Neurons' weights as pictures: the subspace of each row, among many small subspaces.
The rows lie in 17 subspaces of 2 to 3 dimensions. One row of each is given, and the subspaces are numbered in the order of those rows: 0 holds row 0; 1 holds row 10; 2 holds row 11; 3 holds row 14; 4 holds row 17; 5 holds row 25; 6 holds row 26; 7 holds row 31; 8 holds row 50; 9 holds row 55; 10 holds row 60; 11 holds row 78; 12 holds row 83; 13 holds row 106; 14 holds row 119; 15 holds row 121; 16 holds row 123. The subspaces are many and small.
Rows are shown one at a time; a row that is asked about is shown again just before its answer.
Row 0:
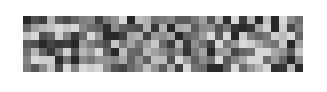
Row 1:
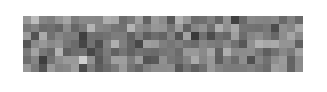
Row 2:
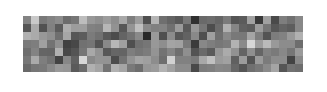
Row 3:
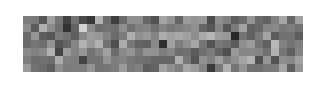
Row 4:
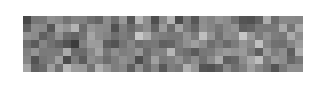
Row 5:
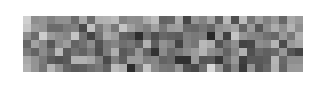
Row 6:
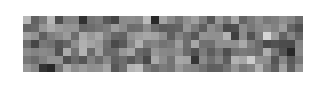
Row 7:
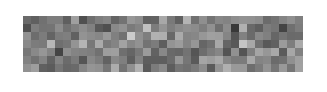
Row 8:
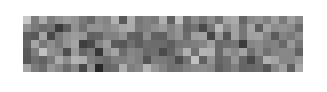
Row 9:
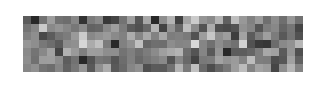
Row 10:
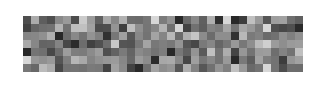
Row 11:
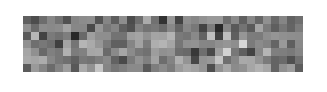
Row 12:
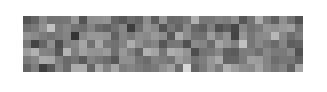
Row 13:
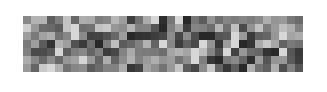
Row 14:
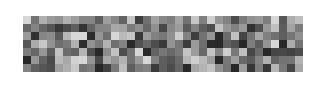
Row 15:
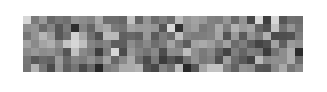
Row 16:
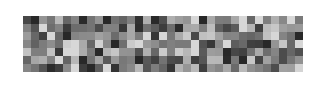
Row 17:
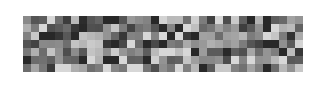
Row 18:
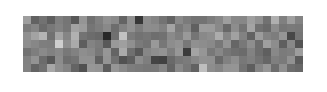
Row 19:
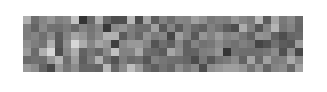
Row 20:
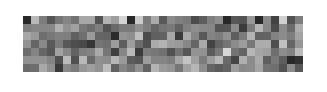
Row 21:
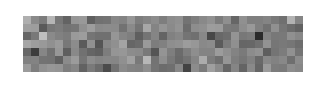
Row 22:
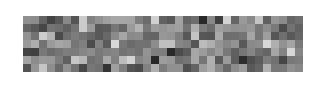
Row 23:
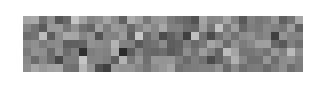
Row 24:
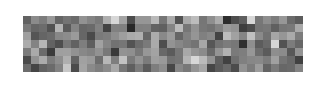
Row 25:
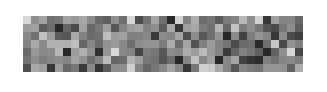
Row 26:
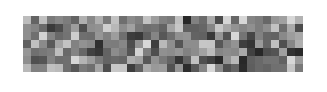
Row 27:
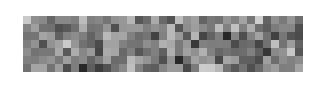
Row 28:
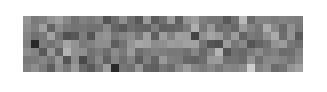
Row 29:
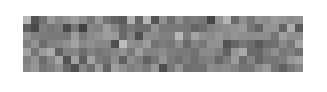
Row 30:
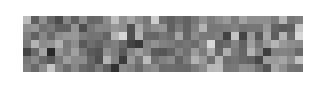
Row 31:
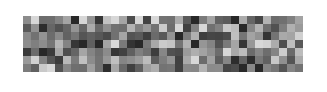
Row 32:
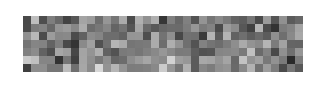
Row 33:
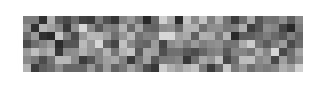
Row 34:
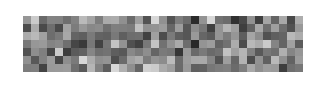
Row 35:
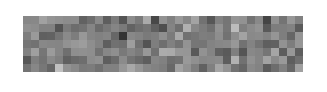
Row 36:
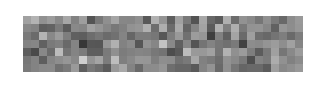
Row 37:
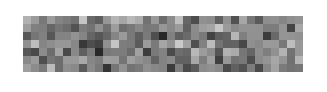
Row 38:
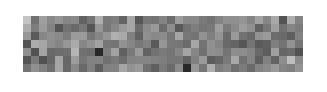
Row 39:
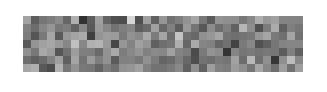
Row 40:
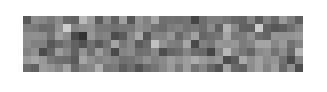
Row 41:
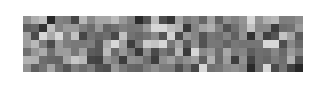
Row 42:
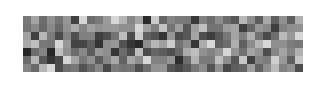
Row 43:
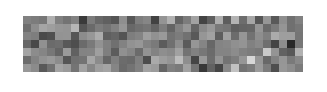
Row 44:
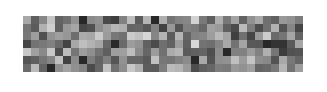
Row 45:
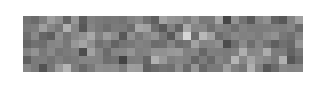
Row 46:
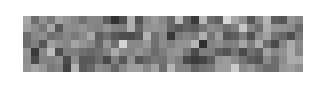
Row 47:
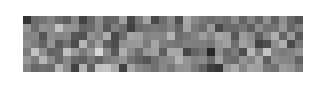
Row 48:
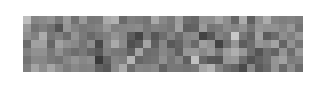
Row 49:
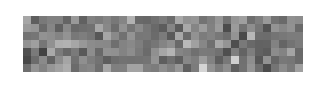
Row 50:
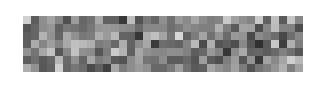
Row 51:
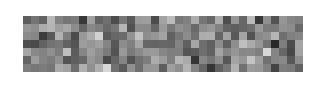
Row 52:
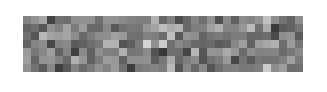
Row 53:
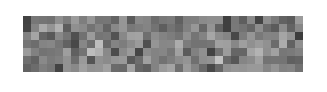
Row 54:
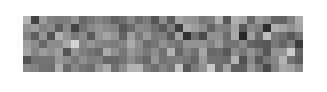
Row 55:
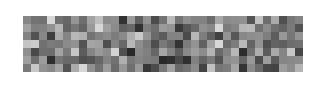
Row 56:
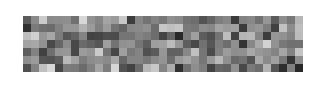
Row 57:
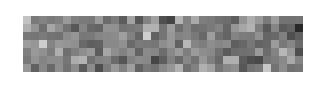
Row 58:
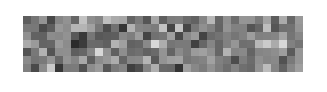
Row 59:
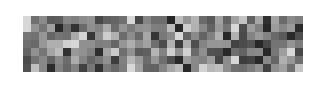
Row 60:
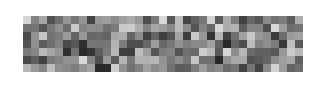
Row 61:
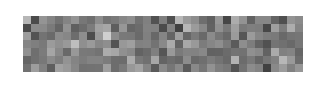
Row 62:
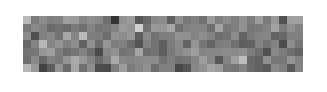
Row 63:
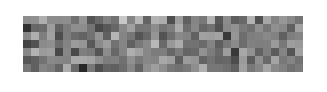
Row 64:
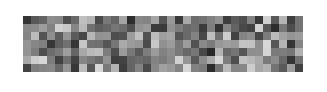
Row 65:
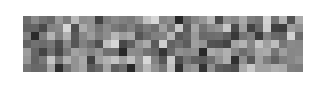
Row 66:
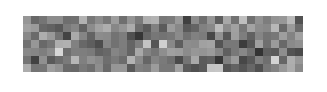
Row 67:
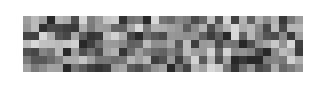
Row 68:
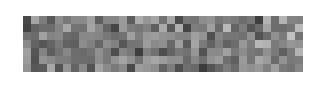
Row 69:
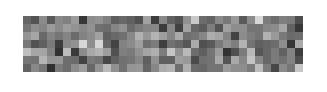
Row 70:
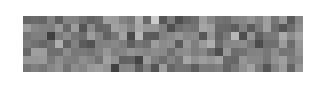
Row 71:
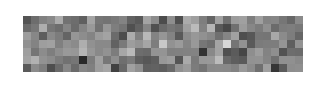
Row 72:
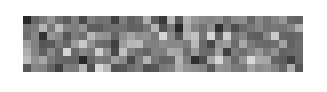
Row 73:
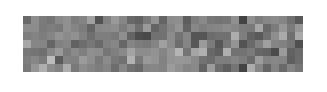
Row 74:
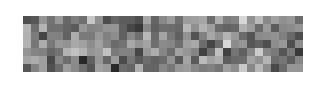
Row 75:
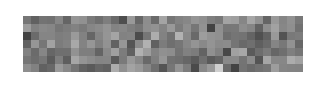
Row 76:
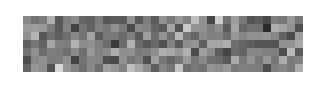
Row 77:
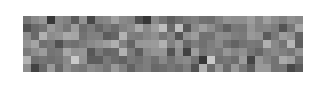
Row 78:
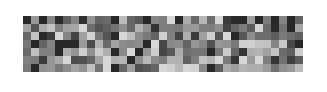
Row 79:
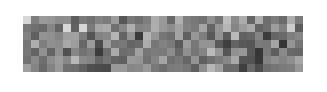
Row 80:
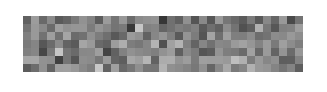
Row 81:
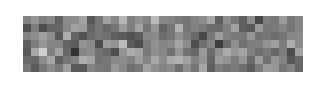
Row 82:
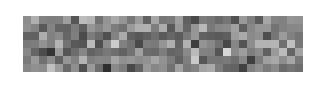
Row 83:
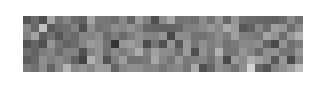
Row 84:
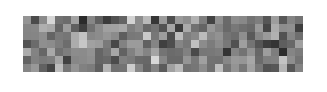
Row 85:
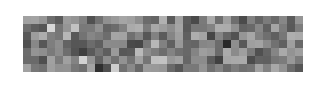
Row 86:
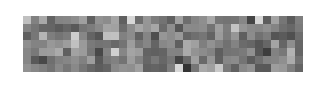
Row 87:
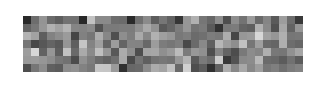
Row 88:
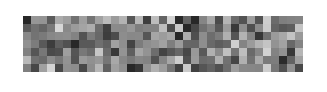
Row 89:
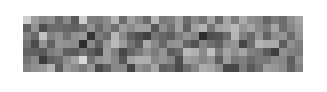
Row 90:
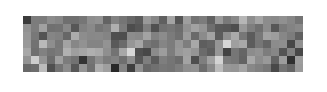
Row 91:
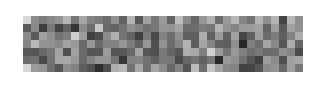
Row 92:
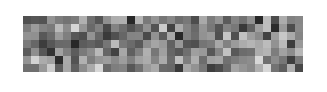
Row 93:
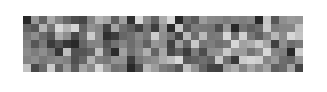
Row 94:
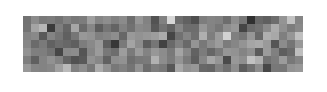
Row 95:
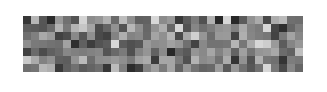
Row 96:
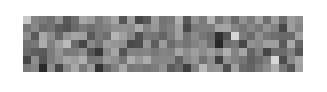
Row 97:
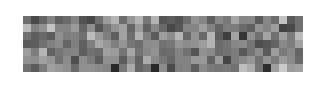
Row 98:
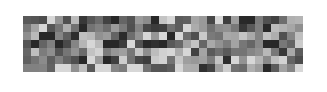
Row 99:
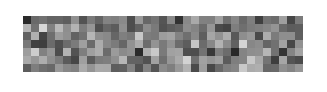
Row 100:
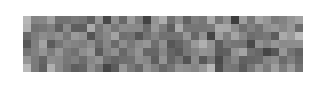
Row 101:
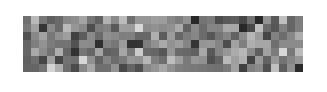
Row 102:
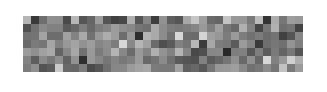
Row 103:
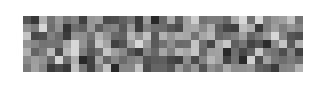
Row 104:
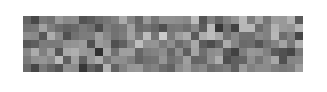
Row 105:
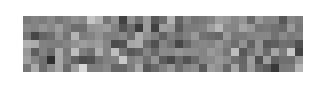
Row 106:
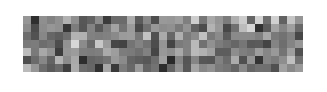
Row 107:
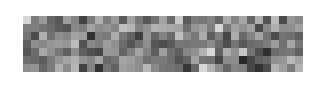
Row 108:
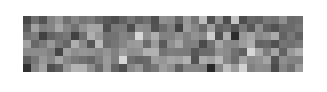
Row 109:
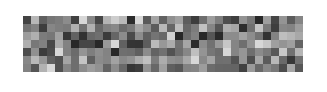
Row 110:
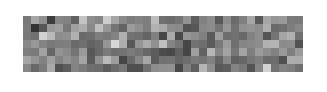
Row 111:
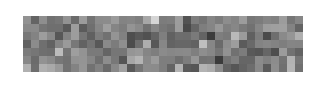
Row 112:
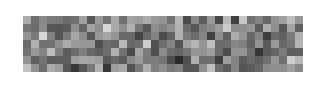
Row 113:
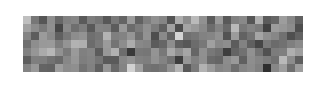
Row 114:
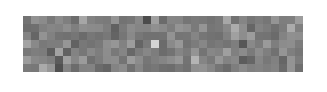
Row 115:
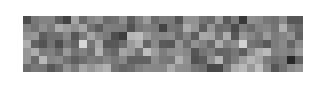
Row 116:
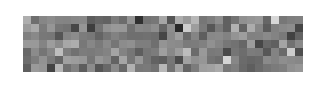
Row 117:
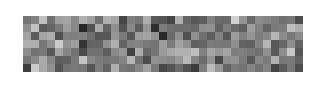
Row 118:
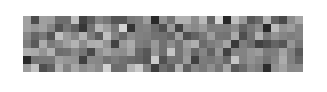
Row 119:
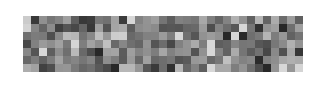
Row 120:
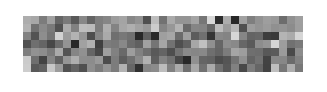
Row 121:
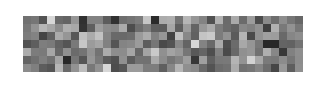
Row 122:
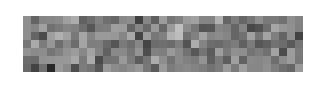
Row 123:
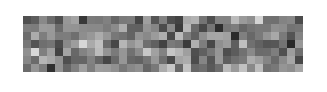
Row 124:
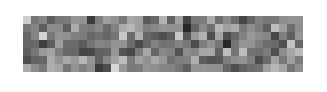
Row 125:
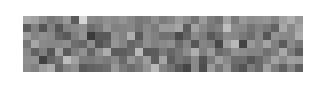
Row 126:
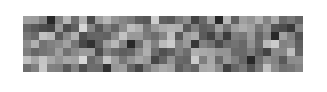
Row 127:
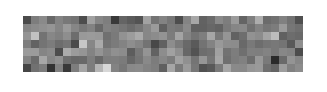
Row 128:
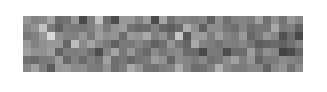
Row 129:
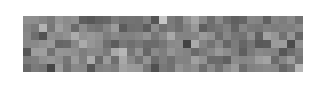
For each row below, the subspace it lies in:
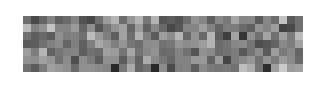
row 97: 14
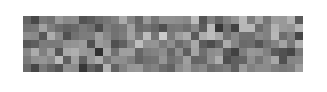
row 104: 9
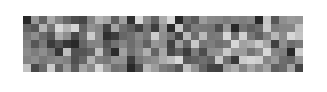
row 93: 5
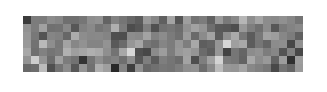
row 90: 10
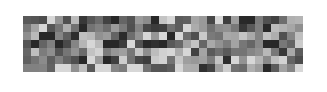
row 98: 4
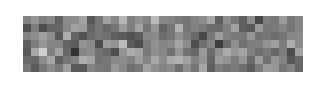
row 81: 9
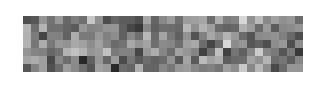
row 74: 10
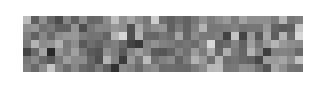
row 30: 14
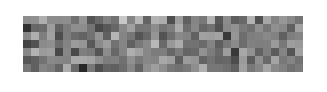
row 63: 9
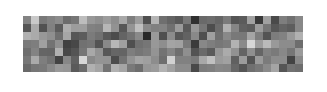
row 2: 13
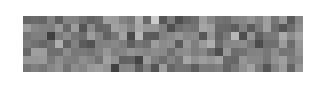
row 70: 14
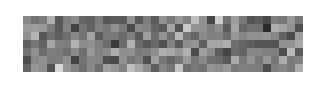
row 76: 4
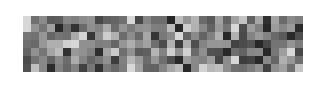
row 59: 5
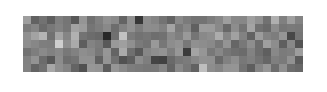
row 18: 12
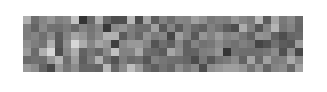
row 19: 7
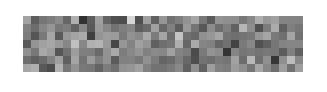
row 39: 7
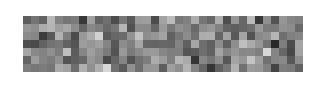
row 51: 15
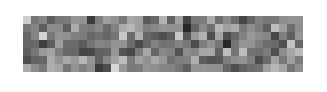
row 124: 10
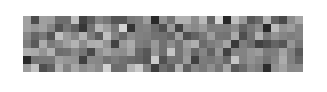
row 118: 1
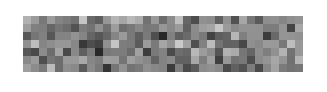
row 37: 16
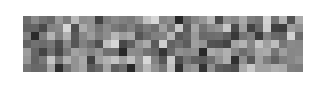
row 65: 12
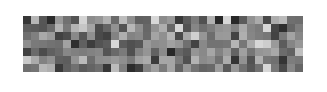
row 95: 1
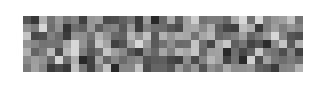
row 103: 9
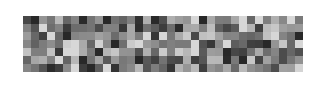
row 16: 9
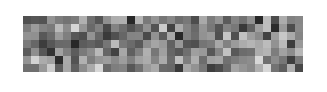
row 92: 0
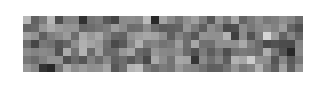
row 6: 0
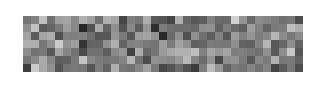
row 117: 11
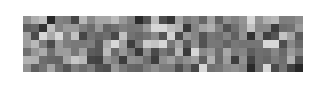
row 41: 12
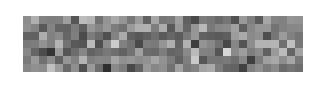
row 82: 7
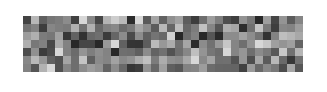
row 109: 7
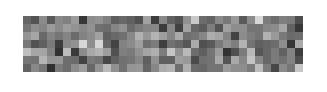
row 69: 16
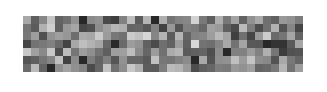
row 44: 0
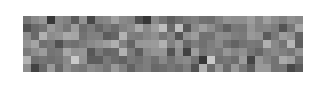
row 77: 12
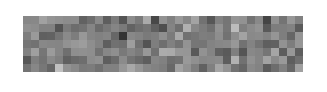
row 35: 4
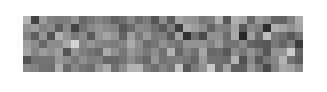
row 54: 1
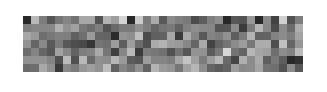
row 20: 8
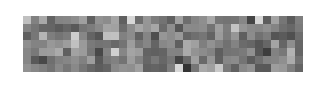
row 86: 15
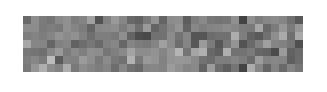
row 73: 6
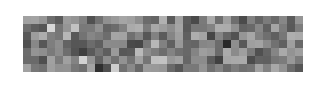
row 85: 10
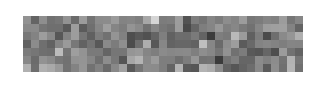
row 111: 6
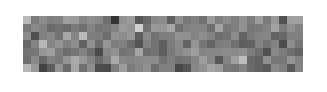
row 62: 3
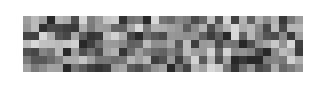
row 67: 0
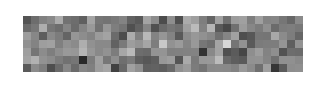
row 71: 10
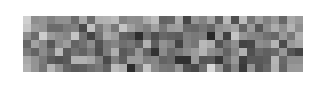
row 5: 11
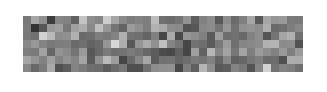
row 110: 4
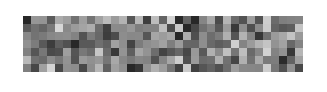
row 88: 5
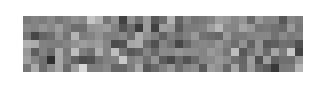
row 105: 9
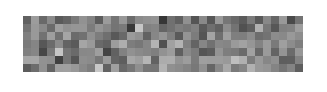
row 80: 13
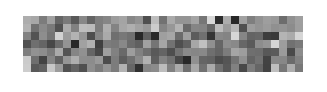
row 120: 11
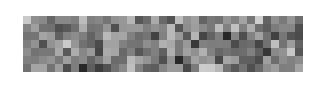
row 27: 5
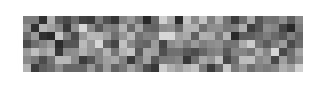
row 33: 11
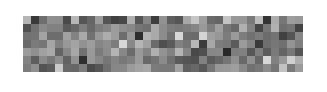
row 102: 8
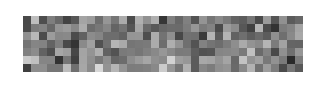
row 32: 13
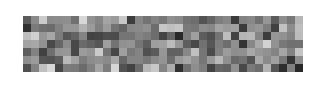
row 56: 14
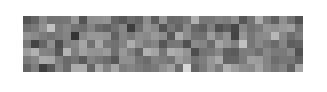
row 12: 16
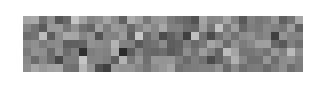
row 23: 9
